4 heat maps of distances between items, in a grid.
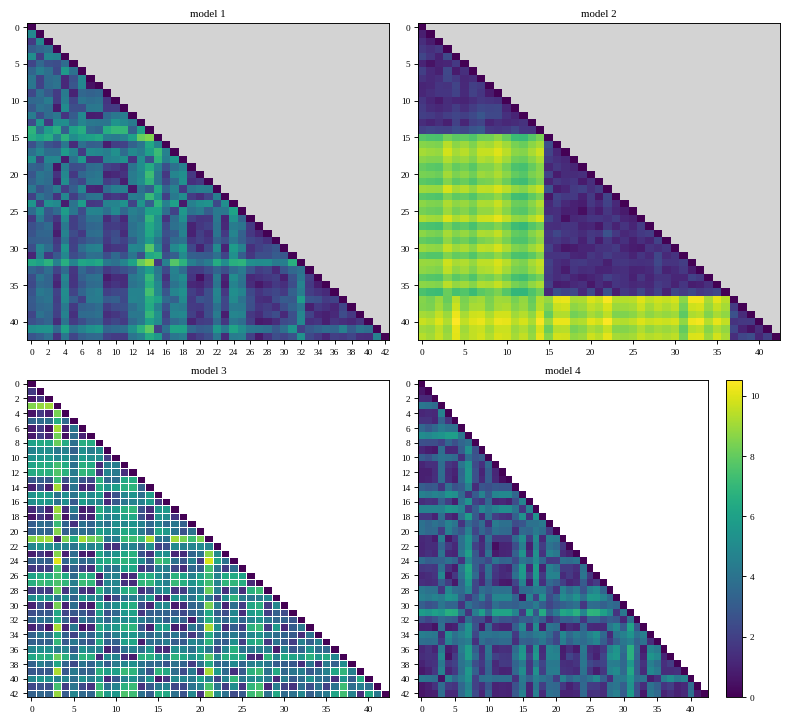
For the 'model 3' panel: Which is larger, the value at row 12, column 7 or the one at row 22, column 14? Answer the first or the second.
the first
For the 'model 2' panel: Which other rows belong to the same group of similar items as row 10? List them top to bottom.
0, 1, 2, 3, 4, 5, 6, 7, 8, 9, 11, 12, 13, 14
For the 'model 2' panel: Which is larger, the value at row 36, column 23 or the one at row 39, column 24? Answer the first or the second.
the second
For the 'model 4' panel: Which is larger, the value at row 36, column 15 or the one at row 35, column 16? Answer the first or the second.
the first
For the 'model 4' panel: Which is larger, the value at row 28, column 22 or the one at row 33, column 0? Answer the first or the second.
the first
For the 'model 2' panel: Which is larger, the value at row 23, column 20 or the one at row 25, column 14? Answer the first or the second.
the second
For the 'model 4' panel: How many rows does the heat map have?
43
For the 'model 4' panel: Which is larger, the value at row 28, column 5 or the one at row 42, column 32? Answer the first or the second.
the first
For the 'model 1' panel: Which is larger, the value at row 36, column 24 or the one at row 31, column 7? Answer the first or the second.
the first
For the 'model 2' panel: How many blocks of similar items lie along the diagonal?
3
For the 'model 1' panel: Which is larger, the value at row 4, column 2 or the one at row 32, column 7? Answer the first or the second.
the second
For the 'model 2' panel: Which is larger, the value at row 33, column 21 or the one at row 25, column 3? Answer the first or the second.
the second
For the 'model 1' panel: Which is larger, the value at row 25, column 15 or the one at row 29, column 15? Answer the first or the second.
the first
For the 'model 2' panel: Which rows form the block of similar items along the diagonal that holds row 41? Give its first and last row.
37 to 42
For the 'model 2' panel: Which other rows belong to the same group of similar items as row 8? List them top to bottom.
0, 1, 2, 3, 4, 5, 6, 7, 9, 10, 11, 12, 13, 14
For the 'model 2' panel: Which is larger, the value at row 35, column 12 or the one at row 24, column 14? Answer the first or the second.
the second
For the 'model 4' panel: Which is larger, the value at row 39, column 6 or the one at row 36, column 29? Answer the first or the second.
the second
